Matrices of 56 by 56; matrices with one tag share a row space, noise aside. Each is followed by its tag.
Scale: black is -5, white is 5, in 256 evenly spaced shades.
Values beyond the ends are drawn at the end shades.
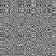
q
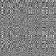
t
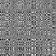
q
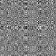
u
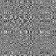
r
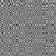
t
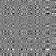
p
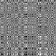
u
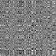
q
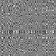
t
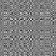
r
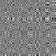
p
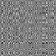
t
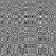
u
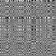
q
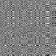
p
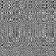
t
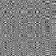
p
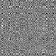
t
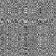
u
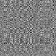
r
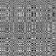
q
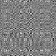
r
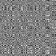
p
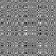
u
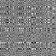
q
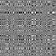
q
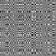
q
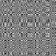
p
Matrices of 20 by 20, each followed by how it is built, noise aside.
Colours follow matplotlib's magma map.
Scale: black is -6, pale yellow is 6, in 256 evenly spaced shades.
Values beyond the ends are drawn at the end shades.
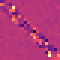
banded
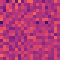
low rank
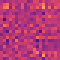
low rank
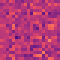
low rank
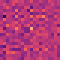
low rank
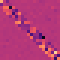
banded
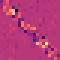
banded
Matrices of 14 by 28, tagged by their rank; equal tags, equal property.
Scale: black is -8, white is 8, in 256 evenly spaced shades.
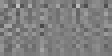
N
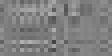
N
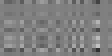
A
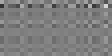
A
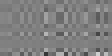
A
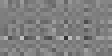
N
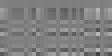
A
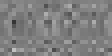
N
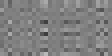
N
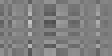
A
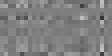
N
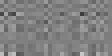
N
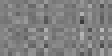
N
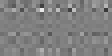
N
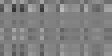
A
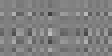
A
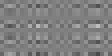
A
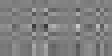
A
